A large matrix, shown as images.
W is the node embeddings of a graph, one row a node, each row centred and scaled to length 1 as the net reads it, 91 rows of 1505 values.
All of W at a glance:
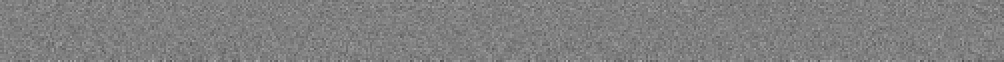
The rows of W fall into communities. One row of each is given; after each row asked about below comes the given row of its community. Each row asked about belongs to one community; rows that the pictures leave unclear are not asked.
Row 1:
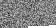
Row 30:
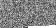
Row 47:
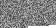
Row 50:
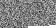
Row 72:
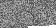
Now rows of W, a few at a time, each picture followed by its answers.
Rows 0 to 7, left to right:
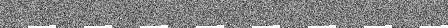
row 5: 72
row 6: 47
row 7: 1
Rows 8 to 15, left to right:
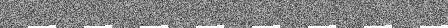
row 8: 1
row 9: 50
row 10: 72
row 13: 72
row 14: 47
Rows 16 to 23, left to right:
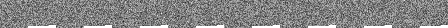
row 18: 1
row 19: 47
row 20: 30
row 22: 47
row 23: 1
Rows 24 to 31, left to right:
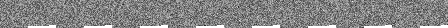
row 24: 50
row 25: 47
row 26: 72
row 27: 1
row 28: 50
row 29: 30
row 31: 47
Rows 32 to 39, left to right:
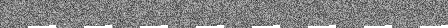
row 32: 72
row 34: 30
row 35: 1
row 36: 72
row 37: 50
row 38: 47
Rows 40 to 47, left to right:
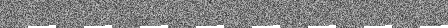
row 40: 47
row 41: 30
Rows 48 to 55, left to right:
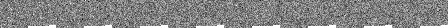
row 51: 50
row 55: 47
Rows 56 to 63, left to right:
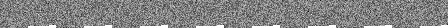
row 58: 72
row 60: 1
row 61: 1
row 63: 50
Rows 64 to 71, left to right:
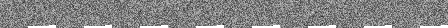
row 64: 30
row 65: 50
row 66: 1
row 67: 30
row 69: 30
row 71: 47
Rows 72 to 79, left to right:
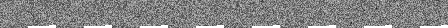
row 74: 1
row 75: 47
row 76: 1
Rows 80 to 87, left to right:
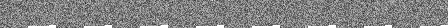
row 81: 1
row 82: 47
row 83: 72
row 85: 47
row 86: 1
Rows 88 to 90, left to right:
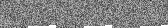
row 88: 47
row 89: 72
